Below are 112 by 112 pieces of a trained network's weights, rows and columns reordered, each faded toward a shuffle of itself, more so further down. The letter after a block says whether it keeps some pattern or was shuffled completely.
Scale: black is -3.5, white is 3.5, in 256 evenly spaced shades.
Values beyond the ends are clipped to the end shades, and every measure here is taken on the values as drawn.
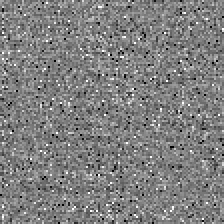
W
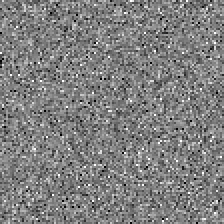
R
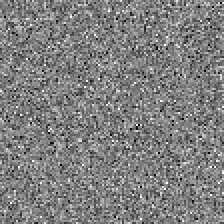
R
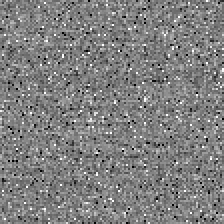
W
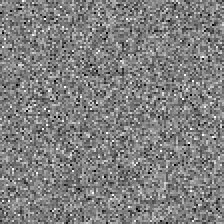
R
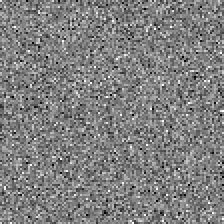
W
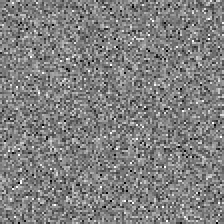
W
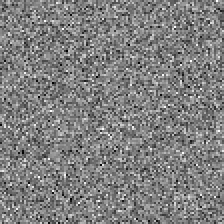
R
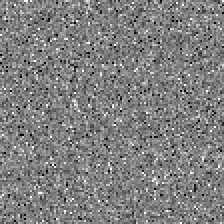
R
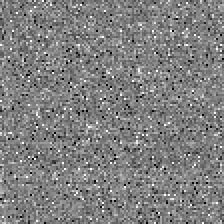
W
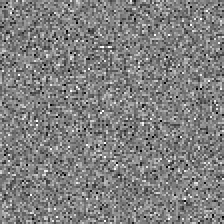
R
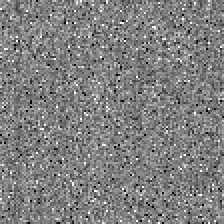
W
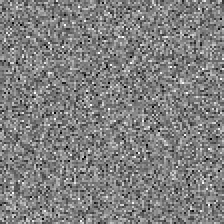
R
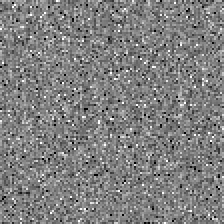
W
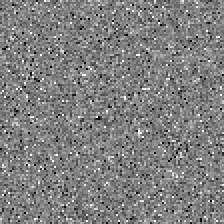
R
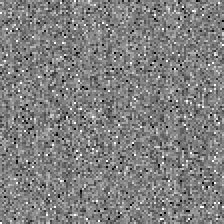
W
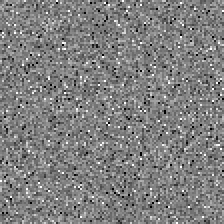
R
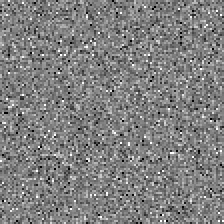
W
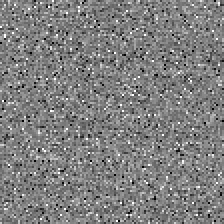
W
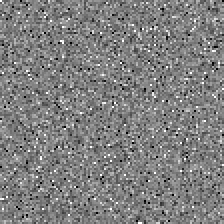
R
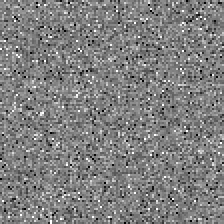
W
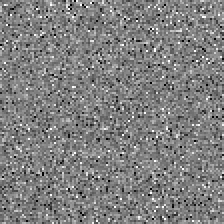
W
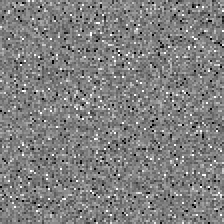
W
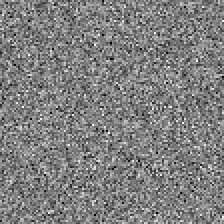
R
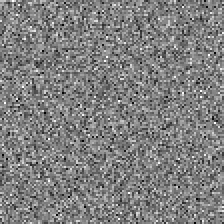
R
